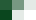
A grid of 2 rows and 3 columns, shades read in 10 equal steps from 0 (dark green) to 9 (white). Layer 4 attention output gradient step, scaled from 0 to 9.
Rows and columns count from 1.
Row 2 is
0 8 9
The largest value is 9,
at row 2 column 3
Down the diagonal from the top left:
1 8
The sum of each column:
1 12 17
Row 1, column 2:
4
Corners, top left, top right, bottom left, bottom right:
1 8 0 9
